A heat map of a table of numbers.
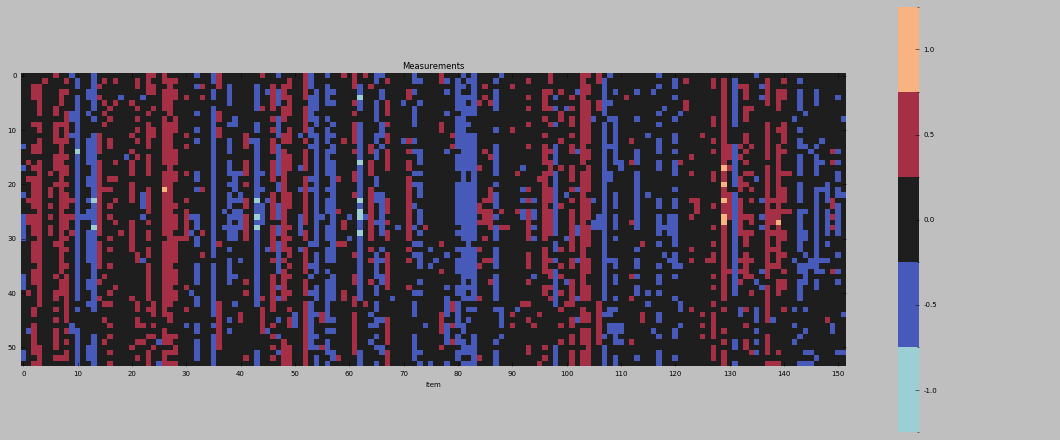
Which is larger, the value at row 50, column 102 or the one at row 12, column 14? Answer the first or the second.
the second
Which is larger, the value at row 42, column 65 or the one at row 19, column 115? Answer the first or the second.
the second
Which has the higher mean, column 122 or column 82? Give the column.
122
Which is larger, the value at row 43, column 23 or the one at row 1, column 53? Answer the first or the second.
the first
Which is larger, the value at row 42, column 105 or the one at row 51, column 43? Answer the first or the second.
the first
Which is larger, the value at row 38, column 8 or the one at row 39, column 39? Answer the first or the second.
the first
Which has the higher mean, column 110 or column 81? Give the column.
110
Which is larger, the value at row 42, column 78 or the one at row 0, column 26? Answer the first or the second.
the second
